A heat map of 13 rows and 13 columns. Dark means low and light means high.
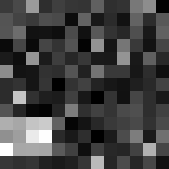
Histogram: skewed, a long tail of high values. Ninth with the highest average: bottom left. Mirror symmetry: none. Odd patch: higher, in the bottom left. Stripes: none.
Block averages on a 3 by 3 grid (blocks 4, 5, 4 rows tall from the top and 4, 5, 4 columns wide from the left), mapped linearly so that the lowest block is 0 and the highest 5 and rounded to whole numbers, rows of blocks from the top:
101
000
501
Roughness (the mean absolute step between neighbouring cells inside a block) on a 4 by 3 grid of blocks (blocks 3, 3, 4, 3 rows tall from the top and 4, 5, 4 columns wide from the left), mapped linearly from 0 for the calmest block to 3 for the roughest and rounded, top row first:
122 | 322 | 310 | 323
